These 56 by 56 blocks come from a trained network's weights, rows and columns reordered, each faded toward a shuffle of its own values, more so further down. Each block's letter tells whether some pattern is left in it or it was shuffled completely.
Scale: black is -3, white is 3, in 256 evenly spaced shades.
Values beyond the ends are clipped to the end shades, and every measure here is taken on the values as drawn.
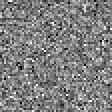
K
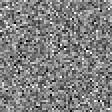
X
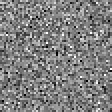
X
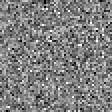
K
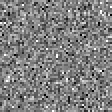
K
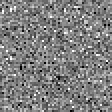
X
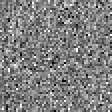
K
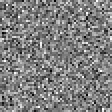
X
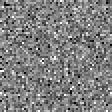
X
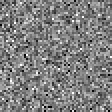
K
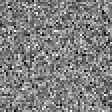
X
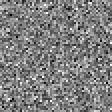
X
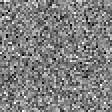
X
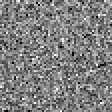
X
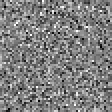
X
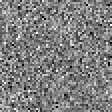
K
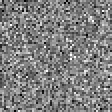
K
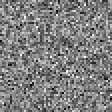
X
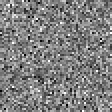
X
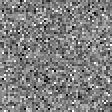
K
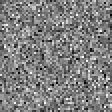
X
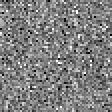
X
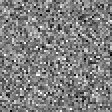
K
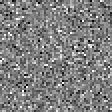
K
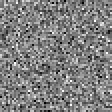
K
